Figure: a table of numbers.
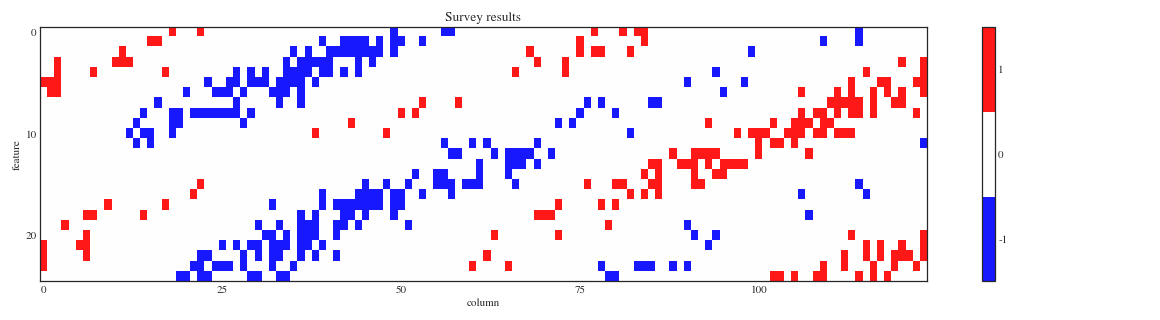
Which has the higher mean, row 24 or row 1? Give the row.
24
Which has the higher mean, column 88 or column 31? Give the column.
88
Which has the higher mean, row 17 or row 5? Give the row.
5
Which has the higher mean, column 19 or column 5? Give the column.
5
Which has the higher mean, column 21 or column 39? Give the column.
21
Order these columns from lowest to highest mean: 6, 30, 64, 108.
30, 64, 108, 6
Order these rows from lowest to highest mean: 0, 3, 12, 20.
20, 12, 3, 0
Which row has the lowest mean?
19
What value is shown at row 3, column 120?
1
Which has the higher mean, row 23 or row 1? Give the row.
23
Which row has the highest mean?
10
